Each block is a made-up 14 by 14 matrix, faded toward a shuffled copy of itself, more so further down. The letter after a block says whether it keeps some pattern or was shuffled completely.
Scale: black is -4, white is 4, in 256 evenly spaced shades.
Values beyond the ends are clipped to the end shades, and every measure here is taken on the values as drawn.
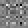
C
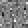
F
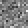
F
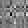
C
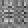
C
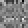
C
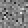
F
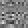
C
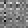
C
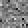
F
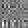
C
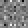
C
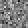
F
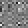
C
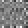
C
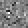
F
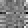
C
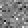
F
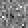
F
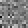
C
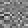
C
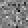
F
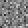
F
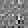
C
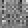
C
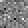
F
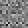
C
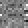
C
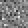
F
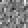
F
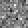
F
